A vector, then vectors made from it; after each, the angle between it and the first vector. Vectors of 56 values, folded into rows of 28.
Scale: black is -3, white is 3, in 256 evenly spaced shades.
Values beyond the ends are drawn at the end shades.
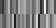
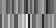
orthogonal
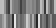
nearly opposite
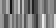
orthogonal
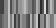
nearly parallel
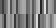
nearly parallel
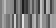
partly opposed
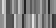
partly opposed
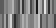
orthogonal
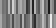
orthogonal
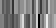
partly aligned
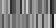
orthogonal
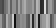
nearly parallel
